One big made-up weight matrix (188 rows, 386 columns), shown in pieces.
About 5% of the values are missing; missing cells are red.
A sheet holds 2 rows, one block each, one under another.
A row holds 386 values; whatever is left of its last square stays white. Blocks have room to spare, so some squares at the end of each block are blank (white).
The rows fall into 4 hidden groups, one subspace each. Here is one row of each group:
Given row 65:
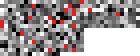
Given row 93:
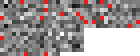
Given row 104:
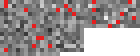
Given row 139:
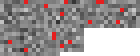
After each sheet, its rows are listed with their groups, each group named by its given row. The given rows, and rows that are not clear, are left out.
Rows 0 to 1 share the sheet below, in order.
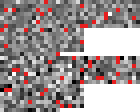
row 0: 139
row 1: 104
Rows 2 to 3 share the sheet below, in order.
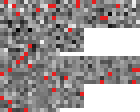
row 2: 104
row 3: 65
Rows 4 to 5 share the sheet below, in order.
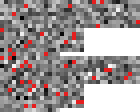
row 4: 93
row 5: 65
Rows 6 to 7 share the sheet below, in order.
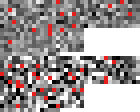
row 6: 65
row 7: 93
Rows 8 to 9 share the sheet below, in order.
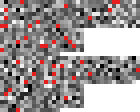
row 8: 93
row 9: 104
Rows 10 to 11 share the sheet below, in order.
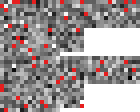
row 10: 93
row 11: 139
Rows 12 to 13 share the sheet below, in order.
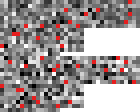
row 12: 65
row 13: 93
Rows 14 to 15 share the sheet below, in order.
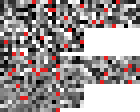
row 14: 139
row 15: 93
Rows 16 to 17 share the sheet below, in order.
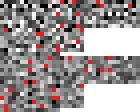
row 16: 104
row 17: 65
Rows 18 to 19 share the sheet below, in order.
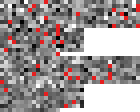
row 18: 104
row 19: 93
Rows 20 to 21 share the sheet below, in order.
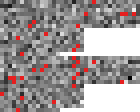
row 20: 139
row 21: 139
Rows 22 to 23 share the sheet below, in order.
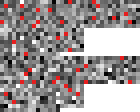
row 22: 139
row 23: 104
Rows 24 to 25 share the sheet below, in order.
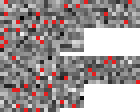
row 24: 93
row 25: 65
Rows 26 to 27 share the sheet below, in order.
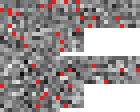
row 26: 139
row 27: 93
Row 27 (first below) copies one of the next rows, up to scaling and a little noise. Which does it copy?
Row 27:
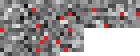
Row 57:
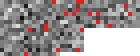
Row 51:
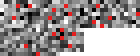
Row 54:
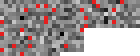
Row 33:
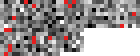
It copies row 57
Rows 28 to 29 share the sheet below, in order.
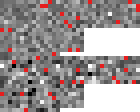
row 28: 139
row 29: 65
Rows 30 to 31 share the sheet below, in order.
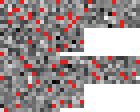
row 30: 104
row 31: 93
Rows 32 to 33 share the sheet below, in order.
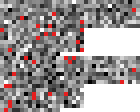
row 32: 139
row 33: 93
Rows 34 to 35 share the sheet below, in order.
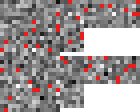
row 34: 139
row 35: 104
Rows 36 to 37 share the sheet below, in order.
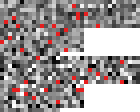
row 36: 139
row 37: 139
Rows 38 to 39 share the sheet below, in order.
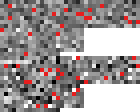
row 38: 104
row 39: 139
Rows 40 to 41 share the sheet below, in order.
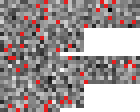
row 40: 65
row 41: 65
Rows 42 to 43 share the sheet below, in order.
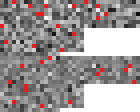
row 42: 65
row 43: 139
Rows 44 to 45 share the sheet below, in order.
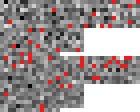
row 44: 93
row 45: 104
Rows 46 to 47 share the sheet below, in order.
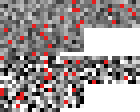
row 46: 104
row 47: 139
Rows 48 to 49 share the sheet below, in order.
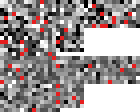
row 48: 104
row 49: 139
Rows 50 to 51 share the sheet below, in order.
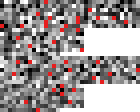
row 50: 93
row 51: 93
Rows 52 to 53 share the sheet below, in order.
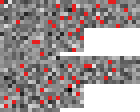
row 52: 93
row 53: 139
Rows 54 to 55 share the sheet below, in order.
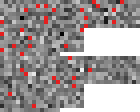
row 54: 93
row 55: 93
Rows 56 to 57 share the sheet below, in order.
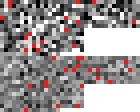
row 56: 93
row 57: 93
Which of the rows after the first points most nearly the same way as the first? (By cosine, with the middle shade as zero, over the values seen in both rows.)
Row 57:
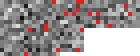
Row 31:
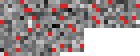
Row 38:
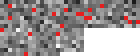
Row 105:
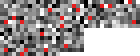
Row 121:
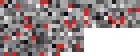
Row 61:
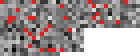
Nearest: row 31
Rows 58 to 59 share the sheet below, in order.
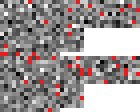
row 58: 104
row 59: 65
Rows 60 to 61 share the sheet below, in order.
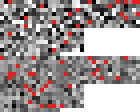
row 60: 93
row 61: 139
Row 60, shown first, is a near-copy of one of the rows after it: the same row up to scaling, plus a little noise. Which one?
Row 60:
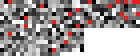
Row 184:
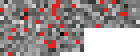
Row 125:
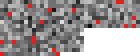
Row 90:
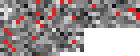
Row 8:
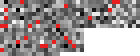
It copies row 184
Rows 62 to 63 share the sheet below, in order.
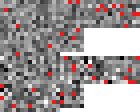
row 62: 139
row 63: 104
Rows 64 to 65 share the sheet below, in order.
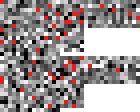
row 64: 139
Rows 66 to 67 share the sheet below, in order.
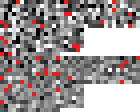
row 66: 139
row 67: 104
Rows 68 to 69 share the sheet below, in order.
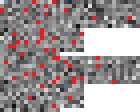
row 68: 104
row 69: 139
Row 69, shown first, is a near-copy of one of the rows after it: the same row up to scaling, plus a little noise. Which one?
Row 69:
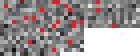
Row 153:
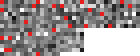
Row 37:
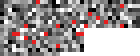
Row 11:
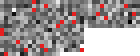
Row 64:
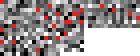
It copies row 64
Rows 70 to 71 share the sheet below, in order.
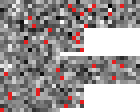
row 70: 93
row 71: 93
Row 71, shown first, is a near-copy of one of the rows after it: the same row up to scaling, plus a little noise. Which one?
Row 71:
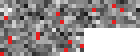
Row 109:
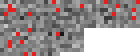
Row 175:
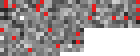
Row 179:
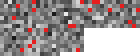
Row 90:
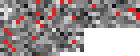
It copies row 90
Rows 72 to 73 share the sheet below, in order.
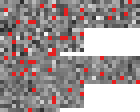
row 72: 139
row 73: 65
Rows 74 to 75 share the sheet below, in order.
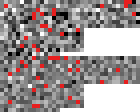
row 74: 65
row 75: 104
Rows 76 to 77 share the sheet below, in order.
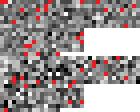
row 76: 93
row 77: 65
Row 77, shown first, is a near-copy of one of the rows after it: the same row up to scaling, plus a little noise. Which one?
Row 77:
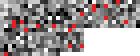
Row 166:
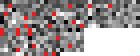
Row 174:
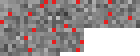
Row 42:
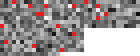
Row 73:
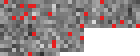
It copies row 174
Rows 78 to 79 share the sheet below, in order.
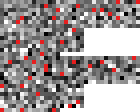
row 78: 139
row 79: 65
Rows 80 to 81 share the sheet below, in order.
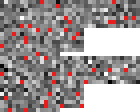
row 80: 93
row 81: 104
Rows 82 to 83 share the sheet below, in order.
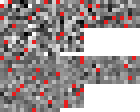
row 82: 65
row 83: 139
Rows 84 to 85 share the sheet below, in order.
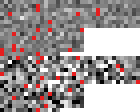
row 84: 93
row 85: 93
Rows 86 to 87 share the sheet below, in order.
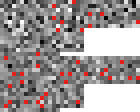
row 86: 104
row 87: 65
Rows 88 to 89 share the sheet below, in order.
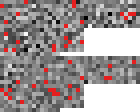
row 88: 139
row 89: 139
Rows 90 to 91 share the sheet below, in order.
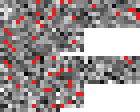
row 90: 93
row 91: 104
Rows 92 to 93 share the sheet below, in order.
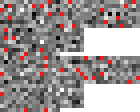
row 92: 104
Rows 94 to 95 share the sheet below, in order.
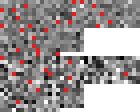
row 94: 65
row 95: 104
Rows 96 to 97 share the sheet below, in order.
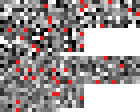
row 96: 139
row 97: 65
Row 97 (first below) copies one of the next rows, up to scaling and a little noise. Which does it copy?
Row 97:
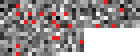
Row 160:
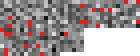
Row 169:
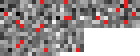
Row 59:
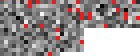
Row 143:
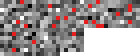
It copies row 169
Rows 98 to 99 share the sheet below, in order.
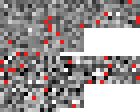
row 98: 104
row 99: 93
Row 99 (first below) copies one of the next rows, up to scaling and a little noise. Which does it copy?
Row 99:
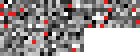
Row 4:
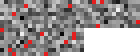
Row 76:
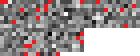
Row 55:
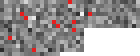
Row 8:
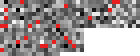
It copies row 76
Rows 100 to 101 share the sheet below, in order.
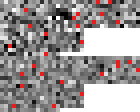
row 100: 65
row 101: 104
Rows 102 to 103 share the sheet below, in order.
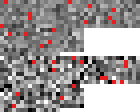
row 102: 139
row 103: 104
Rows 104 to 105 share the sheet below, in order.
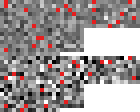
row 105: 104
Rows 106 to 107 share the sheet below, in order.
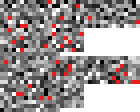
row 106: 104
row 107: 65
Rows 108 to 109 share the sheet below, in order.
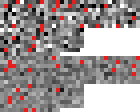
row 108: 139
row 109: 93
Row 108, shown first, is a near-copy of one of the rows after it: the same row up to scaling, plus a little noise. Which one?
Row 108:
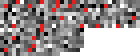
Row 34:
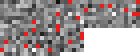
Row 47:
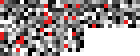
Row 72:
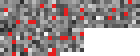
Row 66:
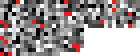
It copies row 66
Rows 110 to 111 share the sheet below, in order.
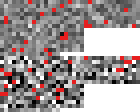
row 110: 93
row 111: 104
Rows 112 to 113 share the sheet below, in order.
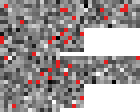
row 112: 104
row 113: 93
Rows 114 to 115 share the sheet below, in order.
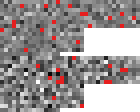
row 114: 93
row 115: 65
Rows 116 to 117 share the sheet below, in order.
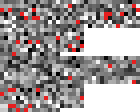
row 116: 139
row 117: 65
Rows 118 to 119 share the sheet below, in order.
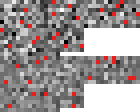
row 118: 139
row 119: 93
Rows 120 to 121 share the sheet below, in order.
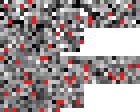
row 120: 93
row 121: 93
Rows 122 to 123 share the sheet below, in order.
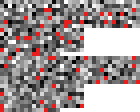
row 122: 104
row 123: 93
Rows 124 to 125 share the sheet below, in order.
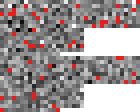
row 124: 104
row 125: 93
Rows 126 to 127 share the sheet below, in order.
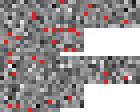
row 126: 104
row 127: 139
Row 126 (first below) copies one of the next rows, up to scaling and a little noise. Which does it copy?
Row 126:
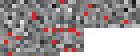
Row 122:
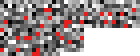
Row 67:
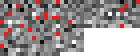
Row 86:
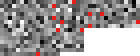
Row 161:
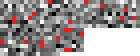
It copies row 86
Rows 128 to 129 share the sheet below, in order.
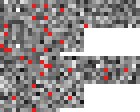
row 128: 93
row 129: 139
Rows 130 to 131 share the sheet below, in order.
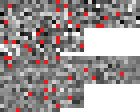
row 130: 65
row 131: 93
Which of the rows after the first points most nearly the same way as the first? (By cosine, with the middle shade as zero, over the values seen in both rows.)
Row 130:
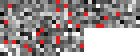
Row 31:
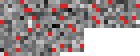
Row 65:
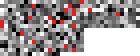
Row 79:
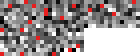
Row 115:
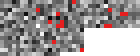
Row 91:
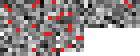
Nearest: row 79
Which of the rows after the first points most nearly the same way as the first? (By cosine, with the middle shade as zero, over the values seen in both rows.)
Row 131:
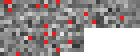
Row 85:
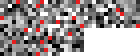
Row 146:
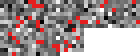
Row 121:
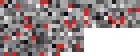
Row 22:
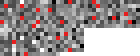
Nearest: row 85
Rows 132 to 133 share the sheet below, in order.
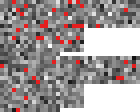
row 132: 139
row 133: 104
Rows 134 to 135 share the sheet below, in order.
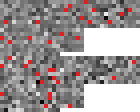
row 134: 93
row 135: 65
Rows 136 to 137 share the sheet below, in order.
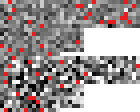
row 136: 104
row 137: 93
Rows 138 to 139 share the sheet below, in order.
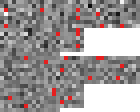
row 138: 104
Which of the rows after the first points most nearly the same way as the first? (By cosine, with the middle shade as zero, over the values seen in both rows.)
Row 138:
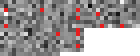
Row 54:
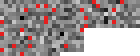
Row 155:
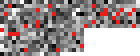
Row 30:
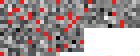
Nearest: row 54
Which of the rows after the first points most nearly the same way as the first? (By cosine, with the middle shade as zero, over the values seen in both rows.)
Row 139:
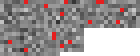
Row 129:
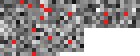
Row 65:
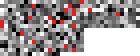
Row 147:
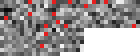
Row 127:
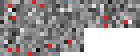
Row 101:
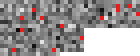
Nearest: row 129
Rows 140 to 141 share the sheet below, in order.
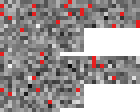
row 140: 93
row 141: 93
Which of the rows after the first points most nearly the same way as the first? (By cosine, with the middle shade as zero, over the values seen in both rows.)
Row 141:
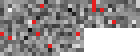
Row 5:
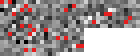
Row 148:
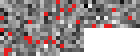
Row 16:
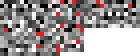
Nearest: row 5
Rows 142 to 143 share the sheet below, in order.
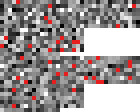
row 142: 139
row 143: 65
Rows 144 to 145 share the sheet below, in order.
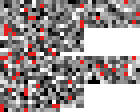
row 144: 65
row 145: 65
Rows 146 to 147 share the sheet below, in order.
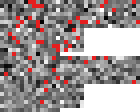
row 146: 104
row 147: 93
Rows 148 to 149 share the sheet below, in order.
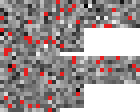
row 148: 104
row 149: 65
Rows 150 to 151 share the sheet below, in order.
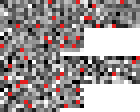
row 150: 104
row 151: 104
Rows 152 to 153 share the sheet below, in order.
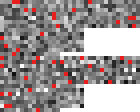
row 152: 65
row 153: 139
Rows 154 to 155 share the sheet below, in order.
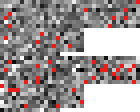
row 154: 139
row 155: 65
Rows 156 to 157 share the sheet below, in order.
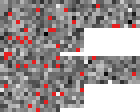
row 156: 139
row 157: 104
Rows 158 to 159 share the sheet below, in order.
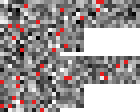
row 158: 65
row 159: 65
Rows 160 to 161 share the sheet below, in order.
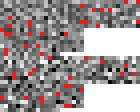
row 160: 65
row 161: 104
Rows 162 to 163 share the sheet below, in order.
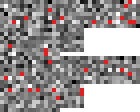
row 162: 104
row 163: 104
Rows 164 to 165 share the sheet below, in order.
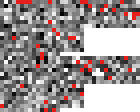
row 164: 93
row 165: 93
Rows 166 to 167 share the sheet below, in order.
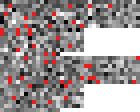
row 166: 65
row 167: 93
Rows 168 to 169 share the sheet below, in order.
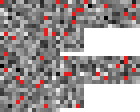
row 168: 104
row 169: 65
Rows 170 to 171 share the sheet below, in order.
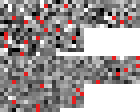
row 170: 104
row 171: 104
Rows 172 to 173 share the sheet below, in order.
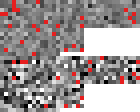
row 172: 104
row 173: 139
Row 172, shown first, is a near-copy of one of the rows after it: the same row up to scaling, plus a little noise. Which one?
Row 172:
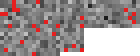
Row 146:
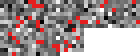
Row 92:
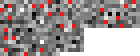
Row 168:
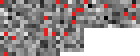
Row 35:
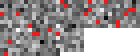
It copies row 168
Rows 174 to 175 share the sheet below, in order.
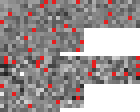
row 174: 65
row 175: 93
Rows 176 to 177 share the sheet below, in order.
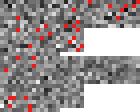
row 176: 104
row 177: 65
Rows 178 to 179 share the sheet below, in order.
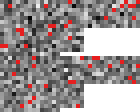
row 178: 93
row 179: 93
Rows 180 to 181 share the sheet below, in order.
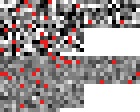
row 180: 139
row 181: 139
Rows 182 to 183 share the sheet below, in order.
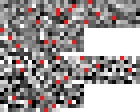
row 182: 65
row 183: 104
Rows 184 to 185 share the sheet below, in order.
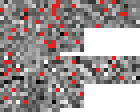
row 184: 93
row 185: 93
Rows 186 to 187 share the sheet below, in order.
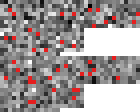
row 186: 104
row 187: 65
